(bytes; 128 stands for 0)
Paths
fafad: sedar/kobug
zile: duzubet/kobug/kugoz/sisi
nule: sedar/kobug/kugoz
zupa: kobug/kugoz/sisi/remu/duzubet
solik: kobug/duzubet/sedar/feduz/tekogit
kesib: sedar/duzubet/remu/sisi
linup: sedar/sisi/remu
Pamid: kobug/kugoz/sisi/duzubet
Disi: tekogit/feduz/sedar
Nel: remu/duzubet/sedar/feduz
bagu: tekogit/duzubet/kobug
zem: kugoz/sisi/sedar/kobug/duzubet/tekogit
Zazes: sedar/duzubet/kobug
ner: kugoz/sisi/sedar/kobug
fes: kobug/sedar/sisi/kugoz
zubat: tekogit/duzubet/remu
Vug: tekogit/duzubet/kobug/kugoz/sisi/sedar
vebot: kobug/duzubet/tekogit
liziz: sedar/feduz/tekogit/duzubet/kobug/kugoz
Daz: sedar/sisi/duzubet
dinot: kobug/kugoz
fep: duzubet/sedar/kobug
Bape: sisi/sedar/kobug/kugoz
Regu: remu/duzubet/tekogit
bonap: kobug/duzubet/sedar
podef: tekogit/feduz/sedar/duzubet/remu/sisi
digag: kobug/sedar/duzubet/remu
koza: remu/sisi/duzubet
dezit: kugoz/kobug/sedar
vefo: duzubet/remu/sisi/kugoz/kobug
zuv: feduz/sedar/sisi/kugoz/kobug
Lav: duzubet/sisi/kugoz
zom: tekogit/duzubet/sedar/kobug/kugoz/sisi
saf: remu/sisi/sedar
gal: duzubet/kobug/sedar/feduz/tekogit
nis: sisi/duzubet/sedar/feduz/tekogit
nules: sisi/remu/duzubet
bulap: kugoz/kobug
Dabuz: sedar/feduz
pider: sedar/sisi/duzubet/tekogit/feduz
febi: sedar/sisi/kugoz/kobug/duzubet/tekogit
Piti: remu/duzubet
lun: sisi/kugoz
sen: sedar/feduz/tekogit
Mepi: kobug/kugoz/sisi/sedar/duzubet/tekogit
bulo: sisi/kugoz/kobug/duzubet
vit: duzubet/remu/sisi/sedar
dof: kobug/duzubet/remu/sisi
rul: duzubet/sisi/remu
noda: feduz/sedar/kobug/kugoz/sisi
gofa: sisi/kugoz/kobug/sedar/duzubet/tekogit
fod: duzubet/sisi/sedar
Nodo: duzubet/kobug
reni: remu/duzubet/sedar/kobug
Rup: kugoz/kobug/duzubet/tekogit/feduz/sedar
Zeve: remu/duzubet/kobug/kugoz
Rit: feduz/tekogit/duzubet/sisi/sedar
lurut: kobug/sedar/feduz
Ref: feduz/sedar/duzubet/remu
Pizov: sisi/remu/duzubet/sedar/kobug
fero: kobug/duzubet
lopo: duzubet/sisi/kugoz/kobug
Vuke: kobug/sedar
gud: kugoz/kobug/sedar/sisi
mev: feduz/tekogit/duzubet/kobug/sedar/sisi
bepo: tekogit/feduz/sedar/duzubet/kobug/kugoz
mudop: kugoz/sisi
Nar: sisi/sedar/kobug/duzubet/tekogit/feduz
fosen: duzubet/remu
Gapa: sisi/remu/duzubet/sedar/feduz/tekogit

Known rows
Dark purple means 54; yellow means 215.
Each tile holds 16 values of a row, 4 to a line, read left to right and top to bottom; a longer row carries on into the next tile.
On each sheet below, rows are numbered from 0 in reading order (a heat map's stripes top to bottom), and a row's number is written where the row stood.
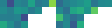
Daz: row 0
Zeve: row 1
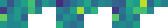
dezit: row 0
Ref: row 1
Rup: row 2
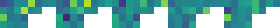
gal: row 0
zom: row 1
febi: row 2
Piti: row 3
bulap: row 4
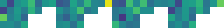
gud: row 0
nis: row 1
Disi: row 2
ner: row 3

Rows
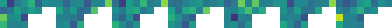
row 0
nule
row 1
saf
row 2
pider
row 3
reni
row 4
zubat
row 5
linup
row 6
lurut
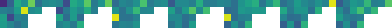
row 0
mev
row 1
zem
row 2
fero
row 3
fosen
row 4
zupa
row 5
nules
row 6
vefo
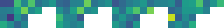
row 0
podef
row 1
fep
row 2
Nel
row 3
Mepi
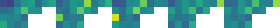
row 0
zuv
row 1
zile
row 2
solik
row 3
rul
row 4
fod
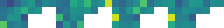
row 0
Dabuz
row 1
bulo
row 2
bonap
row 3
Vuke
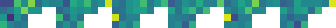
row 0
bepo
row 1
gofa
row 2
Pamid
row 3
vit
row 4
vebot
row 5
Gapa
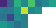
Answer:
Rit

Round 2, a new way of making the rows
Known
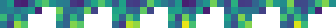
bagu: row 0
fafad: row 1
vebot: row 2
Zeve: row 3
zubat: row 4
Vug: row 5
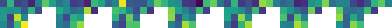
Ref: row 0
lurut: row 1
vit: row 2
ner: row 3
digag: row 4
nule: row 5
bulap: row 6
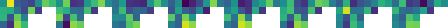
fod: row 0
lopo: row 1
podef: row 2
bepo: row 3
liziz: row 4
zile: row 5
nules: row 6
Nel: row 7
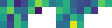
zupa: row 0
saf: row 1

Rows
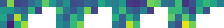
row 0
fosen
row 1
Dabuz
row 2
zom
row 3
febi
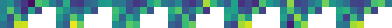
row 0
mev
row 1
Regu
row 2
mudop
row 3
dof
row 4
solik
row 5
rul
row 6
noda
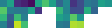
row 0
reni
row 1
sen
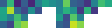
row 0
Gapa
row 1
Rit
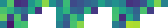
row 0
vefo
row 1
pider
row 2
zuv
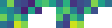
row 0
Rup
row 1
Mepi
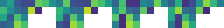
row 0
Vuke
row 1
bonap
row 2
Lav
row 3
Pamid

